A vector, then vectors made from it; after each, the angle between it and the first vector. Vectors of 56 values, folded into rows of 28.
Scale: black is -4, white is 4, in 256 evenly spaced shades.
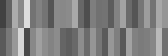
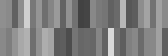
partly aligned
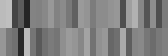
nearly opposite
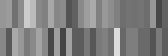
orthogonal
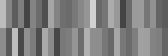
partly opposed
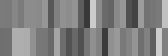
partly aligned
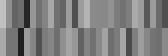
nearly opposite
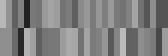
nearly opposite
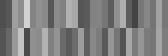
nearly parallel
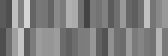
nearly parallel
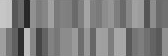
nearly opposite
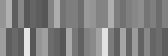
partly opposed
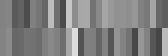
partly opposed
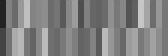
partly aligned
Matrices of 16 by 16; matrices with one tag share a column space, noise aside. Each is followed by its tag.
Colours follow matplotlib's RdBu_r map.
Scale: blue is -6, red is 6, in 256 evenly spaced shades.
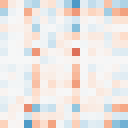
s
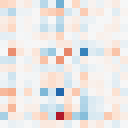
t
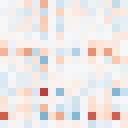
t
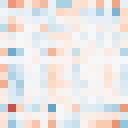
s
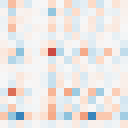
t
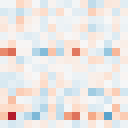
t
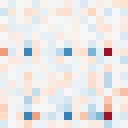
t
